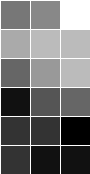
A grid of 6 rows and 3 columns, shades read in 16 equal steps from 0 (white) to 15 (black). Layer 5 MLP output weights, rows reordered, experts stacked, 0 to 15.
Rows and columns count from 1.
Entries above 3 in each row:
2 3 3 3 3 3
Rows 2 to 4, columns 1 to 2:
5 4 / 9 6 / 14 10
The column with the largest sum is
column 1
